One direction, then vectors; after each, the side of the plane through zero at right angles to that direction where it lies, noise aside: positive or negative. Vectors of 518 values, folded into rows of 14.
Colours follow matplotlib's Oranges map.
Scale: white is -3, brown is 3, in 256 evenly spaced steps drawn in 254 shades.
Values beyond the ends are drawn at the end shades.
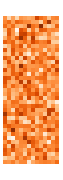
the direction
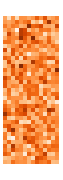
positive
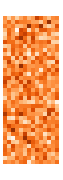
positive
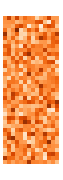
negative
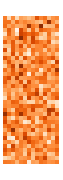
positive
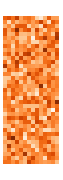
negative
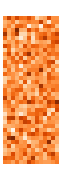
negative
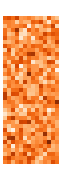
negative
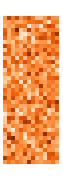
negative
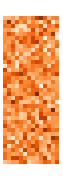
positive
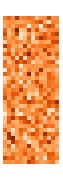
negative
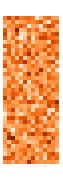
negative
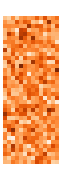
positive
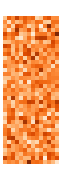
negative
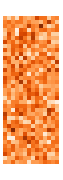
positive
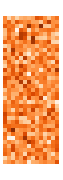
positive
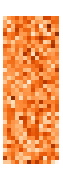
negative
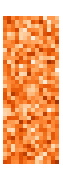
negative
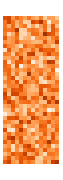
negative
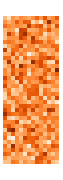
positive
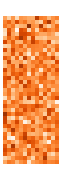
positive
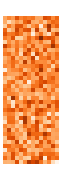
negative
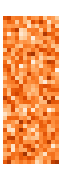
negative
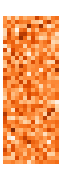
positive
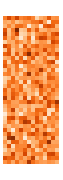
negative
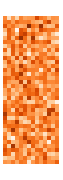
positive
